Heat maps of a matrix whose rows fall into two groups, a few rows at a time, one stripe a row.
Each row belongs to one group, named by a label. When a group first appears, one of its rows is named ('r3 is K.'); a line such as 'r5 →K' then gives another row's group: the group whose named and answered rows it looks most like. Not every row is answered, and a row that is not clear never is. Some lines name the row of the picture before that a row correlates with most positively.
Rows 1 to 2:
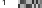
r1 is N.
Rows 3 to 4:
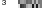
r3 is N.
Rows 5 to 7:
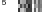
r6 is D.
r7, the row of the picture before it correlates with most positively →3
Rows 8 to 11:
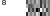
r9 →N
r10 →D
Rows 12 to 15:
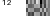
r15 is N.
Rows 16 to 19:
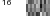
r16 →N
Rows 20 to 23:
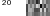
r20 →D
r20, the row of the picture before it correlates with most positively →19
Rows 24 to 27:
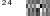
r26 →D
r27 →D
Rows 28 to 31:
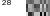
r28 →N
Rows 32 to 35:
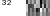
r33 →N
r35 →D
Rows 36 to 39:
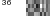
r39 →N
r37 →D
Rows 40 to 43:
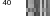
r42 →D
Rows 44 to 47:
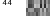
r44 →N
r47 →D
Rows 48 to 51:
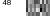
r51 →D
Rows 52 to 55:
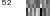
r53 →D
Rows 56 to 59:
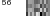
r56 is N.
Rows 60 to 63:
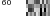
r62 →N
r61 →N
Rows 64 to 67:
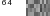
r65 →N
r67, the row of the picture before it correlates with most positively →60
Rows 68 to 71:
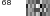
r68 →D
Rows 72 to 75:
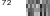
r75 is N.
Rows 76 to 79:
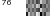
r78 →D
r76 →D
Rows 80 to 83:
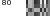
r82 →N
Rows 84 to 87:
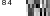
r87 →N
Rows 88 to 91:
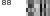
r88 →N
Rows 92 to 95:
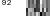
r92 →D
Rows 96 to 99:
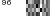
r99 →D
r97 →D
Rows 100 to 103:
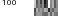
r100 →D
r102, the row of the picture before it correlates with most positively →98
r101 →D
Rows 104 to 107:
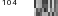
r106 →D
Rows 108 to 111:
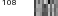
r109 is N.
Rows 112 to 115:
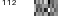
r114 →D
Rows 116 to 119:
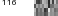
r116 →N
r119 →D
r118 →D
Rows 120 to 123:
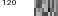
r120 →N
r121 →N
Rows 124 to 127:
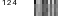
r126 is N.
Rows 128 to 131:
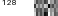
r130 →D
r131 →D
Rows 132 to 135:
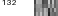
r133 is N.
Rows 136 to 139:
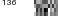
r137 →N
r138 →D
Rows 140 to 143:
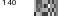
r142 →N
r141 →D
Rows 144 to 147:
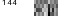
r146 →N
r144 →D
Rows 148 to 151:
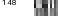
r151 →D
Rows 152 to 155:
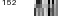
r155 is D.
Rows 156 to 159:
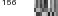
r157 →D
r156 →D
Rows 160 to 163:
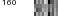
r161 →N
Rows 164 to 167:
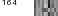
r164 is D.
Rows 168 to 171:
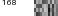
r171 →N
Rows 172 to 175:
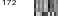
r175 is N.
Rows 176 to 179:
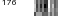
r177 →D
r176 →D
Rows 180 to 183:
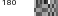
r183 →N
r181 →N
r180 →D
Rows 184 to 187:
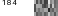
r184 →D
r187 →D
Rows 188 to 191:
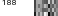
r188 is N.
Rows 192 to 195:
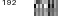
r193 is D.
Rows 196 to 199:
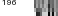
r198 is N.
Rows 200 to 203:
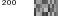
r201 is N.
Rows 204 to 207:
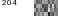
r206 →D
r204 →N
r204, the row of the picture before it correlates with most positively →201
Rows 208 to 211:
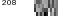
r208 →N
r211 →D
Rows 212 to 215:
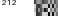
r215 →N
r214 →D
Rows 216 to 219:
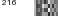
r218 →D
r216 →D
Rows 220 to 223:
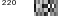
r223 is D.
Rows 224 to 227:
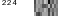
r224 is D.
